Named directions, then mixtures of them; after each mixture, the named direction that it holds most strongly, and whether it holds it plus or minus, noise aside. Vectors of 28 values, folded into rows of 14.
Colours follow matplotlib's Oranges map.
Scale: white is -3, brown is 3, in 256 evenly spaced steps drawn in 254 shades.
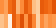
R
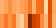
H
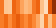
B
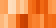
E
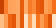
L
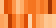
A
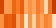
L, plus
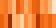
R, minus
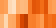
E, plus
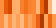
B, minus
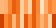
L, minus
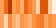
B, minus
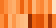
H, plus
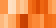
E, plus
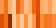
R, minus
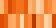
L, minus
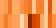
H, plus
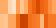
E, plus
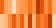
L, plus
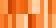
E, minus
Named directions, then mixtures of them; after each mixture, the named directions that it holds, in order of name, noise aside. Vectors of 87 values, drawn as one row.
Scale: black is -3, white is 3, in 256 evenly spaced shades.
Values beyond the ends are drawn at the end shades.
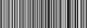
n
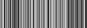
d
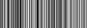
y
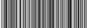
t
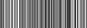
d, n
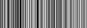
y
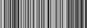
d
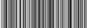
t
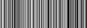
d, n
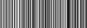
n, y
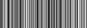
n, y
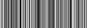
t, y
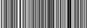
n, t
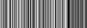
d, y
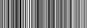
t, y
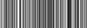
n, t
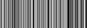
d, n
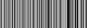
d, n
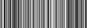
d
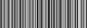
n, y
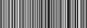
n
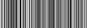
t, y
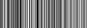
y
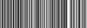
n, y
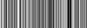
n, t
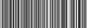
n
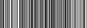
d, n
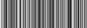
t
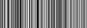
y
